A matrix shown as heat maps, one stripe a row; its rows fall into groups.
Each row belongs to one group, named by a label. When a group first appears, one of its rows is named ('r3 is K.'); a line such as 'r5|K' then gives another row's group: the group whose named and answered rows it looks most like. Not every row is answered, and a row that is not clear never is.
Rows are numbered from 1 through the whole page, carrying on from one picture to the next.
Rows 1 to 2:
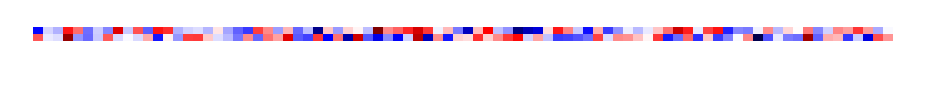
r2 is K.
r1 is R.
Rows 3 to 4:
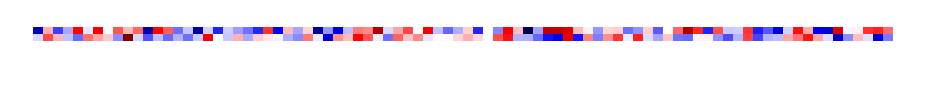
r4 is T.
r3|R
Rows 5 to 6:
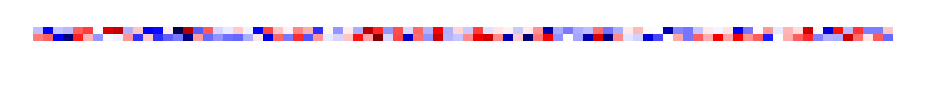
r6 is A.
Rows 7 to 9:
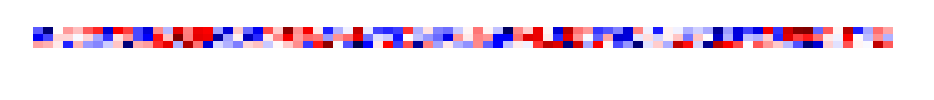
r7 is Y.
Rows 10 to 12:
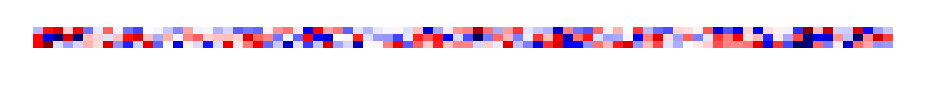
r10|K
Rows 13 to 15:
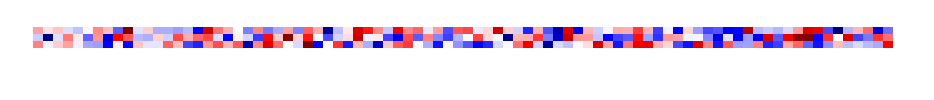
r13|T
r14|Y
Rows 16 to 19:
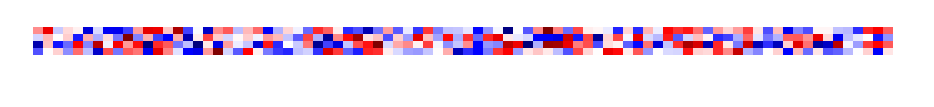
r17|T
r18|R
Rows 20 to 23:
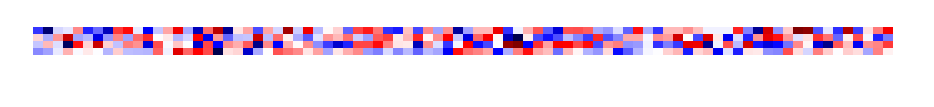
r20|Y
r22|R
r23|Y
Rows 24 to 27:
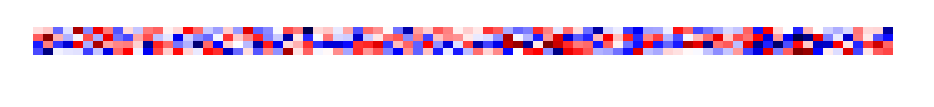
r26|R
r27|Y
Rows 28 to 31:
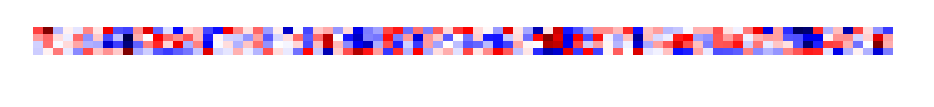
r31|T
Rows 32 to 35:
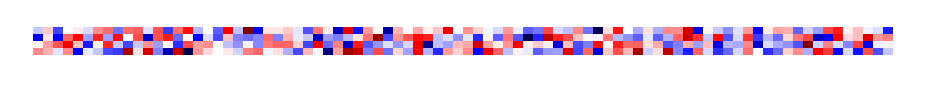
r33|R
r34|K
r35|T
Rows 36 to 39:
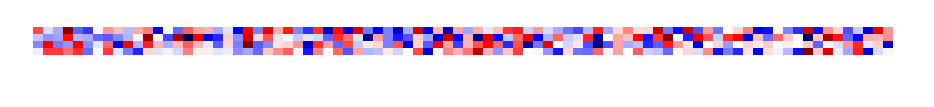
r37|T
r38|A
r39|K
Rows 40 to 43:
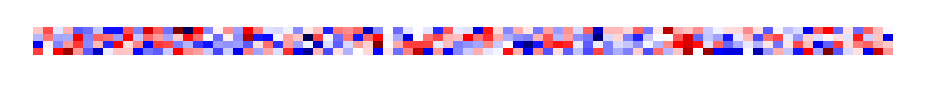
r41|A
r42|R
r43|K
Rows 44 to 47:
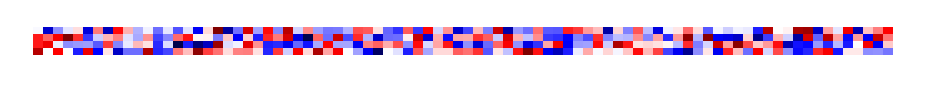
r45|K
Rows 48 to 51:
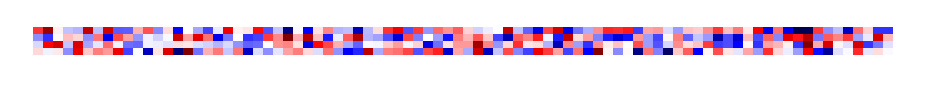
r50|K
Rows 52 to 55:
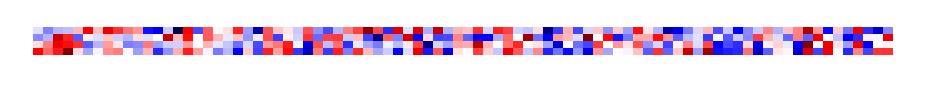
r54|K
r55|K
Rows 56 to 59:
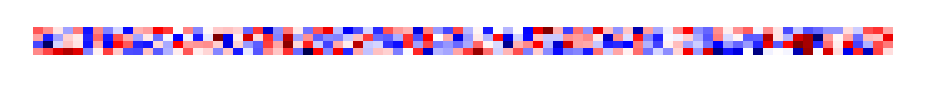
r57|Y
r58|Y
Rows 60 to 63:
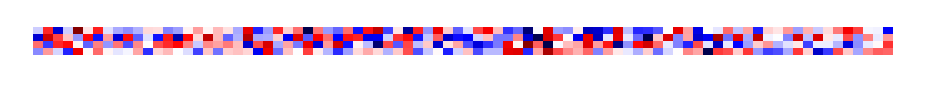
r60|A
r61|A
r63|R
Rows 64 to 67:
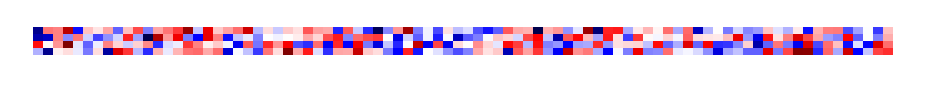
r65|Y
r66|K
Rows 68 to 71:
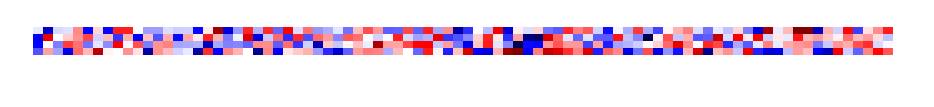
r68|Y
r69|A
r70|R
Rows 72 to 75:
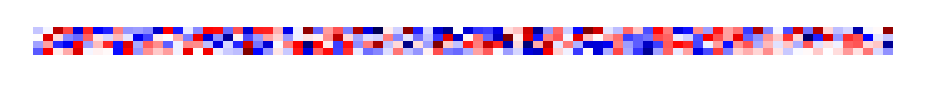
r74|A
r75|A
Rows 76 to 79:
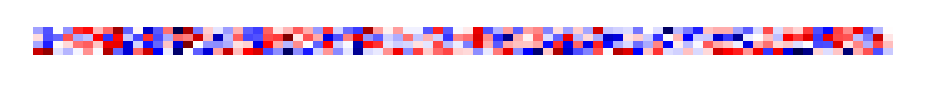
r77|Y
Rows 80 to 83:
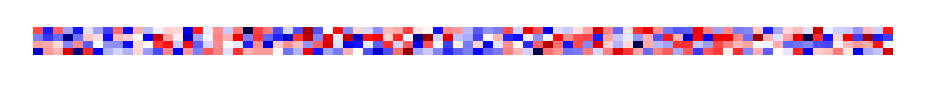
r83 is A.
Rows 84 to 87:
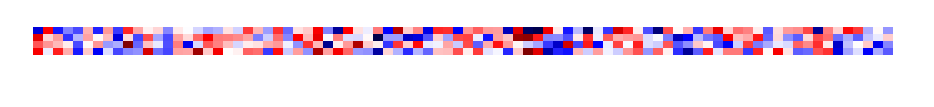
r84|A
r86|T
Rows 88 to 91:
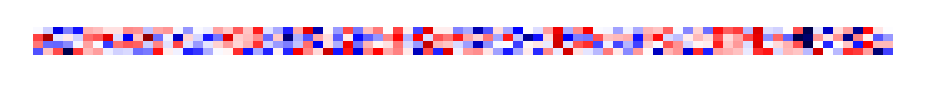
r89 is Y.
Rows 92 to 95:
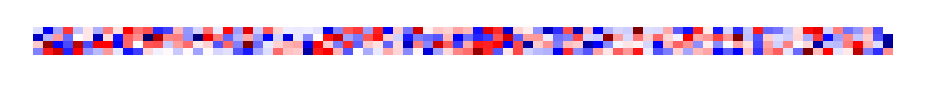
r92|T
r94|A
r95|K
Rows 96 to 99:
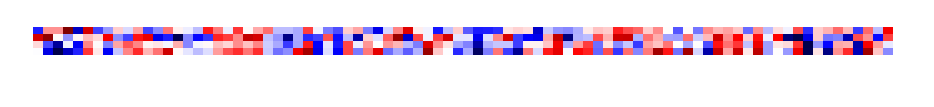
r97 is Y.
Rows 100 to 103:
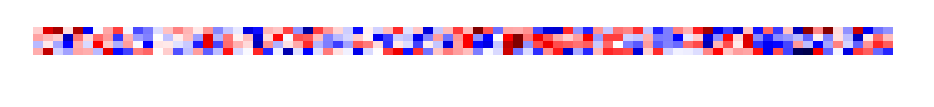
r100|K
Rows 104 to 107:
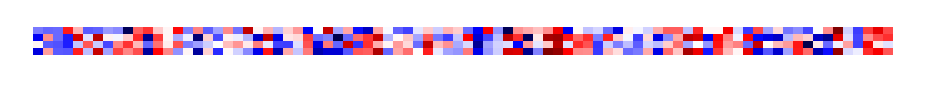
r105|R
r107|R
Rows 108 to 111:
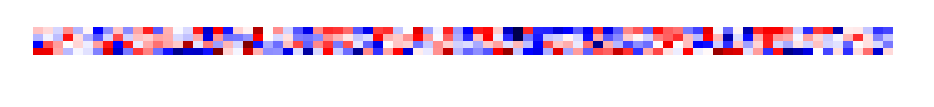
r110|A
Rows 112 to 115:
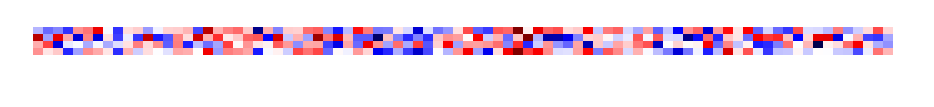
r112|R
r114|A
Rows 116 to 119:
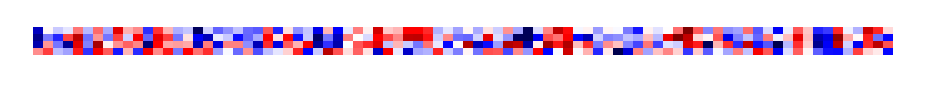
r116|R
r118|R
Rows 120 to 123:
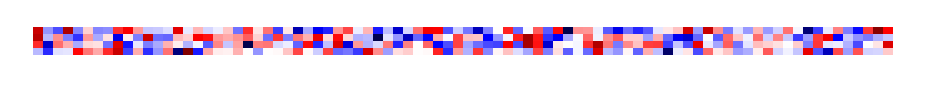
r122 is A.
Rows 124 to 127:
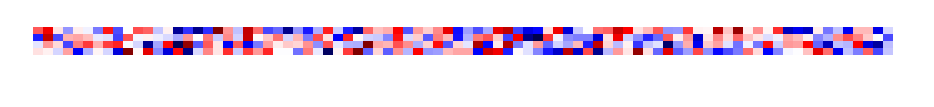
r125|A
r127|T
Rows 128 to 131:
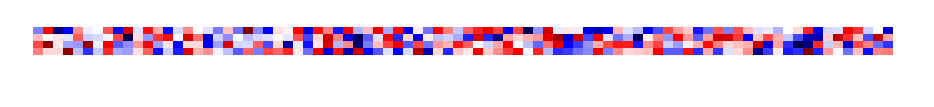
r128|A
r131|K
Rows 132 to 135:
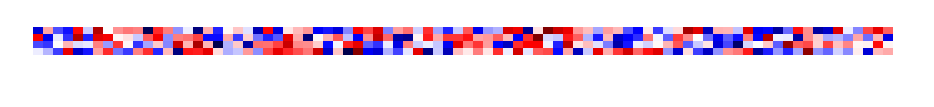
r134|Y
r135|K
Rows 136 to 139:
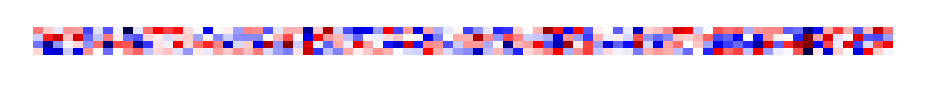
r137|K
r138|Y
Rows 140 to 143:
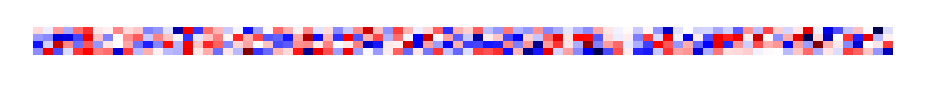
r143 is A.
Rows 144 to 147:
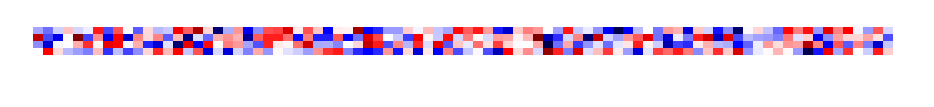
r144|Y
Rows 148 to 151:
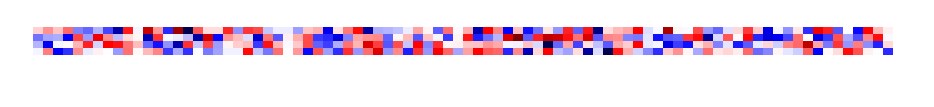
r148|T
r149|R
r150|T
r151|A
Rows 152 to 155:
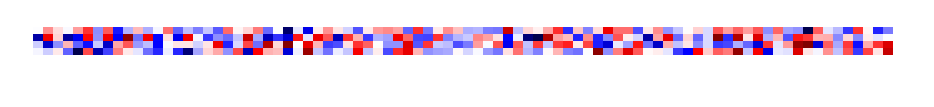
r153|A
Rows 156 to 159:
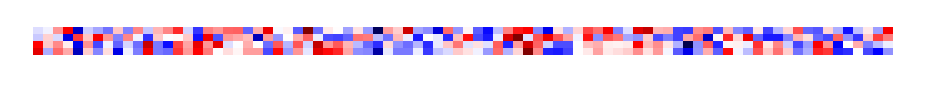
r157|R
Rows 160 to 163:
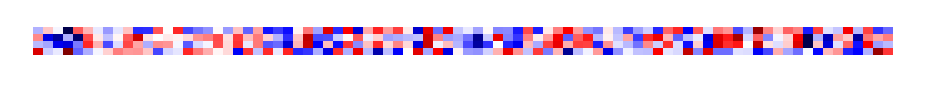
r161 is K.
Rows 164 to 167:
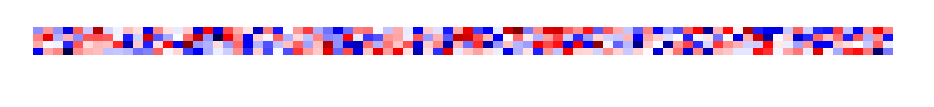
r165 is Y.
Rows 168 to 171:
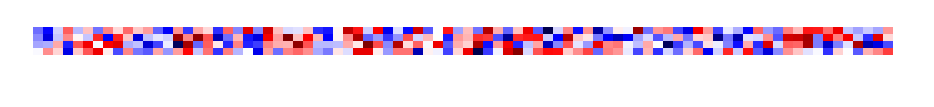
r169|Y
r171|R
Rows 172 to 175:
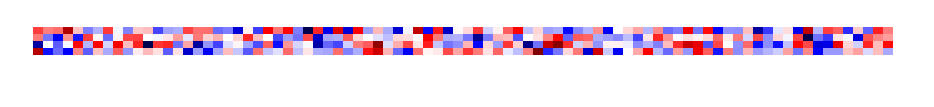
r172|K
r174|R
